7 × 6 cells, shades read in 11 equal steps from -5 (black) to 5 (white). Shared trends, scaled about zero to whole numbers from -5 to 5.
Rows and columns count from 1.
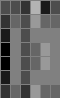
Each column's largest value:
-2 0 -2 2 1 0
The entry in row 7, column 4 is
1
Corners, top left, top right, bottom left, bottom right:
-2 -2 -3 -1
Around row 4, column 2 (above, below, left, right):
0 0 -5 -2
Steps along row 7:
up down up down same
